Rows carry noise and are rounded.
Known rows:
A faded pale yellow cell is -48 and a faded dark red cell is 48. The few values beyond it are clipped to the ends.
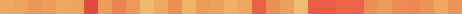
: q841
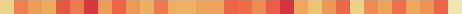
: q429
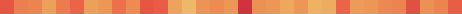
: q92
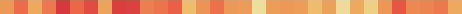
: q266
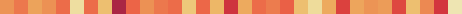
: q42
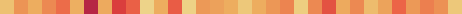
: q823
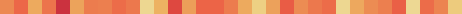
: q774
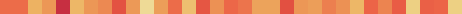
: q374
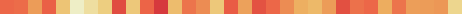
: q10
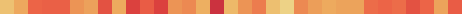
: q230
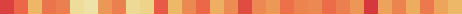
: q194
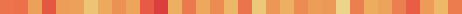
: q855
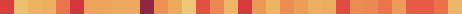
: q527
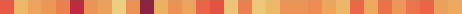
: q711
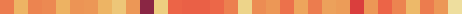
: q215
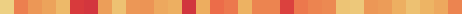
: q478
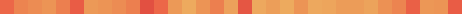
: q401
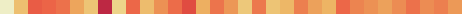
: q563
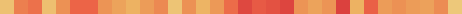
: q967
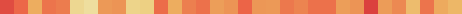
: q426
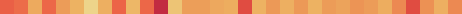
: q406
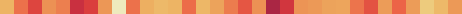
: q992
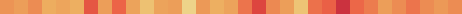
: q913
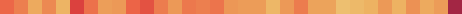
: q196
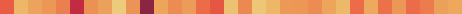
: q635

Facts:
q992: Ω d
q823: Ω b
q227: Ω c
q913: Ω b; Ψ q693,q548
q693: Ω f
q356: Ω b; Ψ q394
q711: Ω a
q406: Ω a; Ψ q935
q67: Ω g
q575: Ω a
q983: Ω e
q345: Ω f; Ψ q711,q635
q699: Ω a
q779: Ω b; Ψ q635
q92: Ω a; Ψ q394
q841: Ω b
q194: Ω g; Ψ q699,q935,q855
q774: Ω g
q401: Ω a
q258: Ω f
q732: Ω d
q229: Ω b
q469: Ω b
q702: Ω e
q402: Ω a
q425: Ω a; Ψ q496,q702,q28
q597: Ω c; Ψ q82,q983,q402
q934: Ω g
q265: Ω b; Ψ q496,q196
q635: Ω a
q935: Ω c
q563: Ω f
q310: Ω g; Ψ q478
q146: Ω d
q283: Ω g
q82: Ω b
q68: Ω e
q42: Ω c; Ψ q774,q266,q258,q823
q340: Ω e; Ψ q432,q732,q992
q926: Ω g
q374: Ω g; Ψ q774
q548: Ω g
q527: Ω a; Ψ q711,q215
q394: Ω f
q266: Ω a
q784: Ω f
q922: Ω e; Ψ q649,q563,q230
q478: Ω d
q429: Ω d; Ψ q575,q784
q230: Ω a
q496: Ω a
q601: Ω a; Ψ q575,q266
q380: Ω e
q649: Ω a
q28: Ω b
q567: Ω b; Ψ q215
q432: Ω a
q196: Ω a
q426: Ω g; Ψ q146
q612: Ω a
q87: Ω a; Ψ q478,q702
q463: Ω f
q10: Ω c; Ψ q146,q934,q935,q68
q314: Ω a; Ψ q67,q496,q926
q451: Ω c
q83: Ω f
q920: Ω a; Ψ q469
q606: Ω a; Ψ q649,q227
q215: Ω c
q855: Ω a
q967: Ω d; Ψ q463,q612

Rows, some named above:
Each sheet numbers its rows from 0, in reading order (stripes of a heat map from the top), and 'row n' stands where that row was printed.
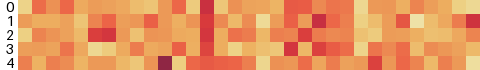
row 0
q146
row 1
q702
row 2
q478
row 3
q68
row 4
q215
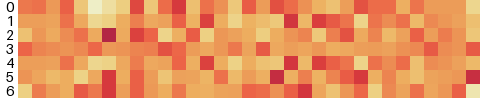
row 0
q10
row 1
q68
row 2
q823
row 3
q401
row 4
q68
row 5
q265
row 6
q429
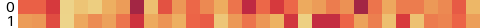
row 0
q597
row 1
q983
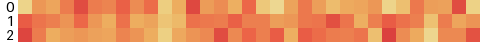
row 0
q258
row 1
q548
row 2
q310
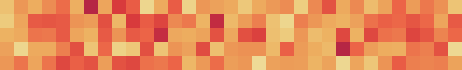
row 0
q823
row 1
q649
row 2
q606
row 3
q345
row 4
q575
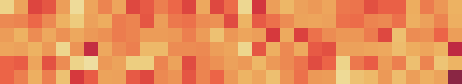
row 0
q227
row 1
q451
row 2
q380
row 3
q28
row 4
q934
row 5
q496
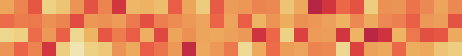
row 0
q82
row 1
q612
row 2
q922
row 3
q935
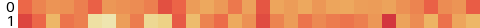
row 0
q401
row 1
q194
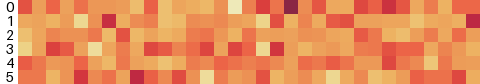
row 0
q340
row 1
q28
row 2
q83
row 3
q227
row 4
q283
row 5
q601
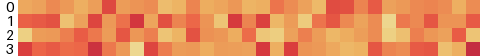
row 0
q469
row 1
q402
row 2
q784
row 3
q432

